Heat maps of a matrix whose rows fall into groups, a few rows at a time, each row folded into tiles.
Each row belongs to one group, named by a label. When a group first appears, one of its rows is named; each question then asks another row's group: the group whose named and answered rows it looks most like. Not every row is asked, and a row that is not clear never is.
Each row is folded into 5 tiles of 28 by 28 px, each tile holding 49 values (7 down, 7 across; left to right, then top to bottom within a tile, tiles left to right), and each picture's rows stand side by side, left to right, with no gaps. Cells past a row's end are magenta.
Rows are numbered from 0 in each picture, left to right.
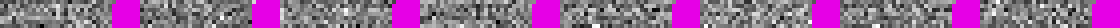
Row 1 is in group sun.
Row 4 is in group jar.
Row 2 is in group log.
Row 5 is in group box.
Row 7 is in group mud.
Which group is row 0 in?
mud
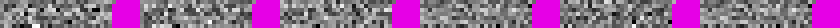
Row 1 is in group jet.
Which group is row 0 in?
jar
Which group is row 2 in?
jet
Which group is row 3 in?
log
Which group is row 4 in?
sun
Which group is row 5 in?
log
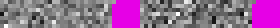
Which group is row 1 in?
sun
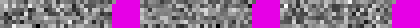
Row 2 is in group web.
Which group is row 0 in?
jet
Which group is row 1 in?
log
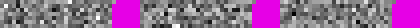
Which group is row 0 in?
web
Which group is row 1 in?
jar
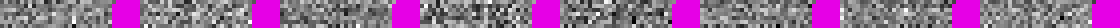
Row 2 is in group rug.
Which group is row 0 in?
box
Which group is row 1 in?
box
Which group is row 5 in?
log
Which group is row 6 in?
log
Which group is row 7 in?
box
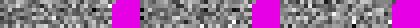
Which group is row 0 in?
rug
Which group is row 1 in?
rug
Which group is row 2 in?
box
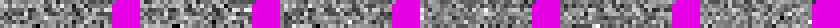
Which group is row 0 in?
jet
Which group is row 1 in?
jet
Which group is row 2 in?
jet
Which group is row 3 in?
log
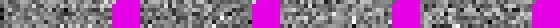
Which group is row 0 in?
rug
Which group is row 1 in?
sun
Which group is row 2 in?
box
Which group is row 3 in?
jar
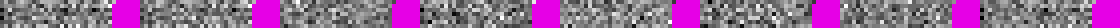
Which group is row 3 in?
sun
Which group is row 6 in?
web
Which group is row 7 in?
rug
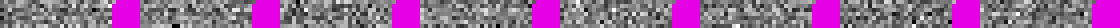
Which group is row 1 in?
jet
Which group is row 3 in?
log
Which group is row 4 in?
mud
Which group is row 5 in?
jar
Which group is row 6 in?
sun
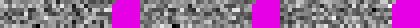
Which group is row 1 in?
jet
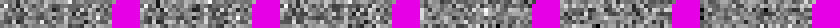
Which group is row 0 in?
web
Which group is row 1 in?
web
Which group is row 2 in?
web
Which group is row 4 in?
jet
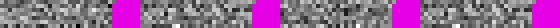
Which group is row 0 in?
log
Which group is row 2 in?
rug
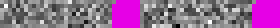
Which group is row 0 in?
web
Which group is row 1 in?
jet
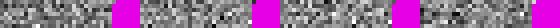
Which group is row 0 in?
jar
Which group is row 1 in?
box
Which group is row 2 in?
box
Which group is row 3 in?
sun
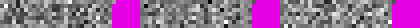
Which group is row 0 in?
web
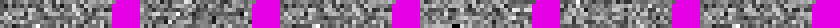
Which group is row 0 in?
jar
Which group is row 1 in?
sun
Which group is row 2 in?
jar
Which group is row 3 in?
jet
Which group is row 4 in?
mud
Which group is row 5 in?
jar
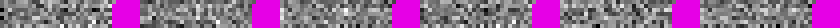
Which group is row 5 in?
log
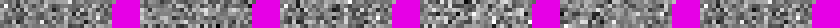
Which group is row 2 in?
web
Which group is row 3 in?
box
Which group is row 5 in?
web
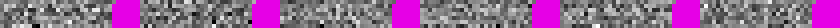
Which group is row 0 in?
jet
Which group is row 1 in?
sun
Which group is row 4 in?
jar
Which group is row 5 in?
web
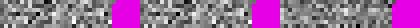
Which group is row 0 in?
box
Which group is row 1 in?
box
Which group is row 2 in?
log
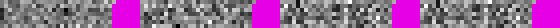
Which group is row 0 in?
rug
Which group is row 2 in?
web
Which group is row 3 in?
web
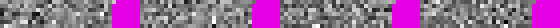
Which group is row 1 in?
box
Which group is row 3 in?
mud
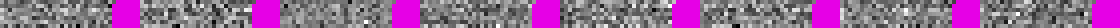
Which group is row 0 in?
log
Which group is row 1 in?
jet
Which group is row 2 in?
mud
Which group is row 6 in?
log
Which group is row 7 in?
sun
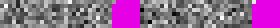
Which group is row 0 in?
web
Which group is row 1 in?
sun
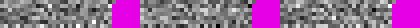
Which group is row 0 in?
rug
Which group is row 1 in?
log
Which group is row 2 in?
rug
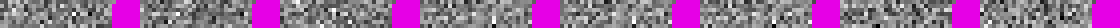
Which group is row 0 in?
mud
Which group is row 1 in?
sun
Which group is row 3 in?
box
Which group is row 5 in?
box
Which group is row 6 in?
jet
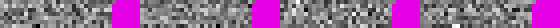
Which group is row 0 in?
jet
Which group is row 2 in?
mud
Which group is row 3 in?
jar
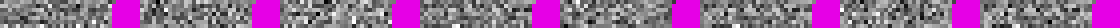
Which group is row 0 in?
rug
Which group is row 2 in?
box
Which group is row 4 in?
mud
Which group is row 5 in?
jar
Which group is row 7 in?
jar
